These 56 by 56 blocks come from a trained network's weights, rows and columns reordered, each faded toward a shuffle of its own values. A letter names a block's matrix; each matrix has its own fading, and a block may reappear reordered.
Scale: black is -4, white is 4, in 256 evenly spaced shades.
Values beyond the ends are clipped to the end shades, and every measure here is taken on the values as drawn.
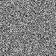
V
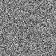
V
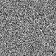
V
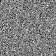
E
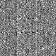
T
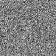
E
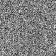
V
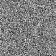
V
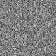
V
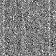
T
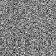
E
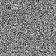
E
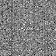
T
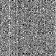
T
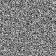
E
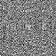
E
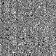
T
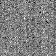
T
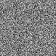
V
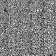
T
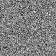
V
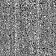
T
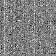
T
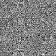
E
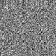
E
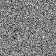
V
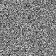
V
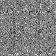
T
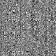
T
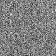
V
